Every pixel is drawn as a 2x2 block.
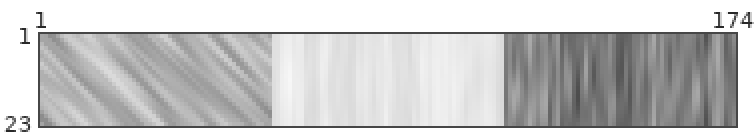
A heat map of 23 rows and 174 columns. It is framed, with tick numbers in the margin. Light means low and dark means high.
The table splits into one row of 3 panels. Panel 1,1: low, slanting down to the right. Panel 1,2: very low, streaked downward, faint in contrast. Panel 1,3: middling, streaked downward.
